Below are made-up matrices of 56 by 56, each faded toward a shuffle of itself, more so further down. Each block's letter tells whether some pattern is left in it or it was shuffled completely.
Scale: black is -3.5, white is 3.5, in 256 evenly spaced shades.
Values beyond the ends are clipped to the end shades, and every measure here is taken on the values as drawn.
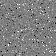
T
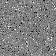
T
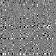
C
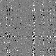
C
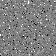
T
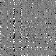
C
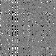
C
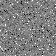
T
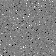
T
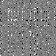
C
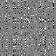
C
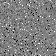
T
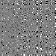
C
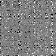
C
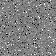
T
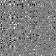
C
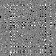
C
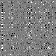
C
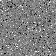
T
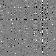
C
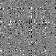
C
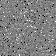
T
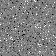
T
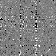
C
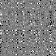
C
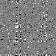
C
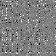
C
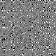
C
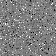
T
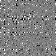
C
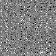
C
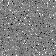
T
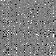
C
